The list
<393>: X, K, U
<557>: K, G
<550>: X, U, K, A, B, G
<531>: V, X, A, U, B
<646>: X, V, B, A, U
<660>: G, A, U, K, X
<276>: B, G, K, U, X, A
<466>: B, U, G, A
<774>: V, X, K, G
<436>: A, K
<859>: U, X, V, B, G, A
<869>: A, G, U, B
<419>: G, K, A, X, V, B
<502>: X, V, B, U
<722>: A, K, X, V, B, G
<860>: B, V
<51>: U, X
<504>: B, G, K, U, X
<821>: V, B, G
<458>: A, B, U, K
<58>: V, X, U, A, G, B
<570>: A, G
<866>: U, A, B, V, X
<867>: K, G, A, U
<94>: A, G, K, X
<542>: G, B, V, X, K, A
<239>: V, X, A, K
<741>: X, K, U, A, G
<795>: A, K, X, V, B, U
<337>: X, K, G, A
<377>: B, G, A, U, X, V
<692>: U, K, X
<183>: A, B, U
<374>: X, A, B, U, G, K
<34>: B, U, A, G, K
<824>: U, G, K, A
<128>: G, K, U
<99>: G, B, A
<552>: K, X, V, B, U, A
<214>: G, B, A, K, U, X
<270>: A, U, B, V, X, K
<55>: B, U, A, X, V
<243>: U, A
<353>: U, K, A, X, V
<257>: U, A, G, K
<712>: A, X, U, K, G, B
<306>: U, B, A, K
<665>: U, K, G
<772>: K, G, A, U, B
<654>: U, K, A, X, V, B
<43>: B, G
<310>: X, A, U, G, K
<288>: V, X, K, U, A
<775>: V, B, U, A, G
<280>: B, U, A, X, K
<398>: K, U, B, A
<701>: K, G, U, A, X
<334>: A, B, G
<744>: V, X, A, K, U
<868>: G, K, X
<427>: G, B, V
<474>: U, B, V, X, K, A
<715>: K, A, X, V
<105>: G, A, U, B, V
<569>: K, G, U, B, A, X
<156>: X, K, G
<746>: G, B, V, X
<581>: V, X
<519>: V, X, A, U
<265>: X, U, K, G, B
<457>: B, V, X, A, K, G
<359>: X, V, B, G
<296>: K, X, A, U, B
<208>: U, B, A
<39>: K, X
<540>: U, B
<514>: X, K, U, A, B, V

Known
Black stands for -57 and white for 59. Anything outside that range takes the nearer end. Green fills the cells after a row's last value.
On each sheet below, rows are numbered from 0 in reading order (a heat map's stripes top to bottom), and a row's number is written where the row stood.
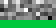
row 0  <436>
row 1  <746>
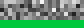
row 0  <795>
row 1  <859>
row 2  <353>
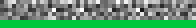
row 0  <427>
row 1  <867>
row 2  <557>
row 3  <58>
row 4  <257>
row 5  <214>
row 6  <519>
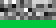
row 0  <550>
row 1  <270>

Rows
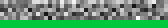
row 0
<183>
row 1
<868>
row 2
<239>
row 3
<39>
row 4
<393>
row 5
<821>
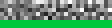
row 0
<502>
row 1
<774>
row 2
<457>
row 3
<337>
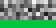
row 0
<552>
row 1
<94>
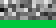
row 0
<458>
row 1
<715>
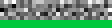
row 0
<712>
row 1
<377>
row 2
<569>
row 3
<310>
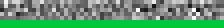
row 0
<474>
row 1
<105>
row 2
<646>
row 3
<514>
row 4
<243>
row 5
<43>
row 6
<128>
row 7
<296>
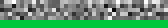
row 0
<722>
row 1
<398>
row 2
<866>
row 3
<744>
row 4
<280>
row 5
<542>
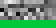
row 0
<504>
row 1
<540>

